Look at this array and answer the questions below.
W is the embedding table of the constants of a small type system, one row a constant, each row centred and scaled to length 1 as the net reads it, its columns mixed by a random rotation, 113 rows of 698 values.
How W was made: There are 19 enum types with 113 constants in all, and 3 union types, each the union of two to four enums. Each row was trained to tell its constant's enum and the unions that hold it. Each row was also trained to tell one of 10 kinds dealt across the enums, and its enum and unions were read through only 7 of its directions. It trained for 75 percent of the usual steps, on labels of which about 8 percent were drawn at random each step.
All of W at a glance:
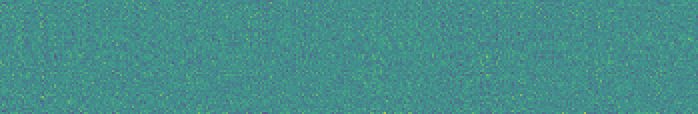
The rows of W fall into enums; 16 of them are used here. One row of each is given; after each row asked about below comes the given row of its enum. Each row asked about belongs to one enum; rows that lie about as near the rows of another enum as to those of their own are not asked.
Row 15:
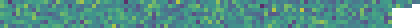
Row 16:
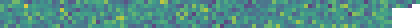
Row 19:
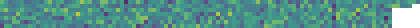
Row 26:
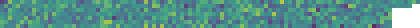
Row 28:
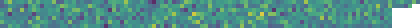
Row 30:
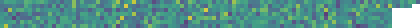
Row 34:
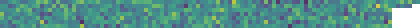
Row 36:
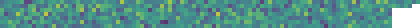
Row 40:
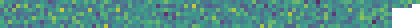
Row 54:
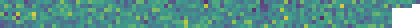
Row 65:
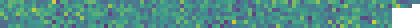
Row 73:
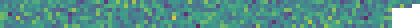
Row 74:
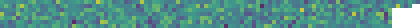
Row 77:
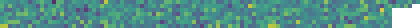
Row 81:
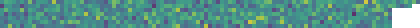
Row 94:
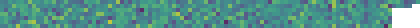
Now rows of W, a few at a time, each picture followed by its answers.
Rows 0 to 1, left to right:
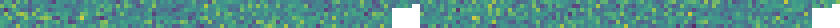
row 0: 74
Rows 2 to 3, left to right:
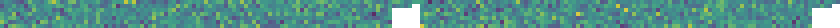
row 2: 28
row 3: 15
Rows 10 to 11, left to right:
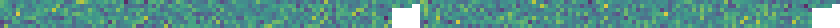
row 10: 19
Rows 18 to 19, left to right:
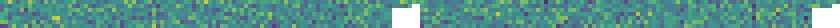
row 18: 28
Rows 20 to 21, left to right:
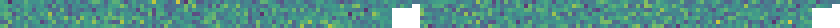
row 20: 15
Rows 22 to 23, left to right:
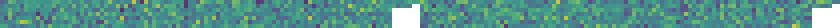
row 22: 34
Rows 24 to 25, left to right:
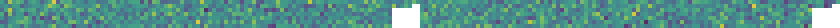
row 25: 94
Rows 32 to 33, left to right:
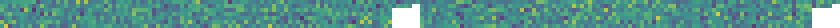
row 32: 77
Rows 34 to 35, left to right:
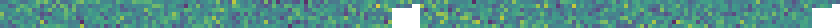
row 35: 74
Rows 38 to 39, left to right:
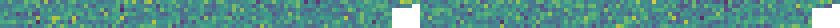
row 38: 34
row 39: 34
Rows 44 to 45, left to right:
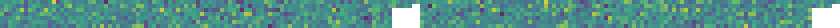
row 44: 81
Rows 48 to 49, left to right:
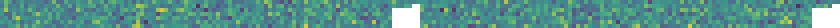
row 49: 77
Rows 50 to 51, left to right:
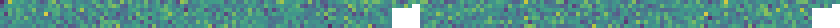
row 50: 36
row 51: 19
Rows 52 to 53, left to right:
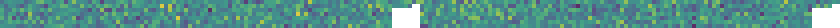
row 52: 34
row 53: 65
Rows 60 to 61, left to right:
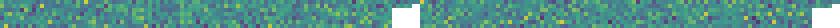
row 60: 77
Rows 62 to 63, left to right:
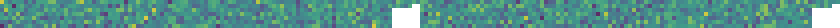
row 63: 19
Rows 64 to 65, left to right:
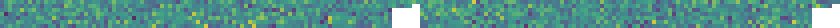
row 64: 81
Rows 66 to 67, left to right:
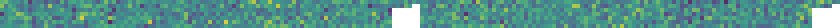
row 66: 19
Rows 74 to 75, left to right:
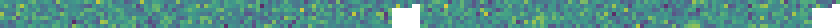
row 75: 16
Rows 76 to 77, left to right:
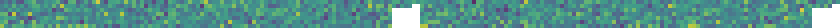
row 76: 73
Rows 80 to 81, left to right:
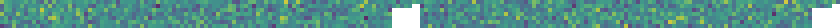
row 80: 65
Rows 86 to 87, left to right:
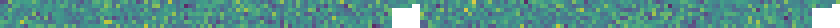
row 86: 26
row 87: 81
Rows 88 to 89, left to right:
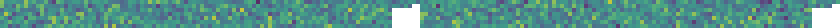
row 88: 15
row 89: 73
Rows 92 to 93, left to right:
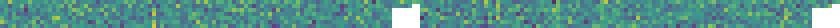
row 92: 28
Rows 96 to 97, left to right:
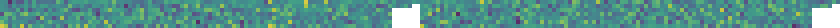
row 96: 77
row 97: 15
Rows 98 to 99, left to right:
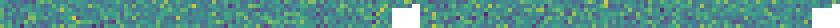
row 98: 40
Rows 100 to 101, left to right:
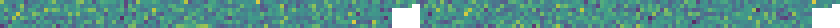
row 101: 36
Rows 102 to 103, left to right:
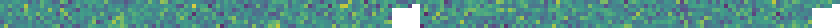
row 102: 16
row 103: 36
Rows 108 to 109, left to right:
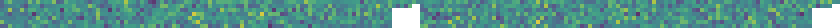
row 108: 28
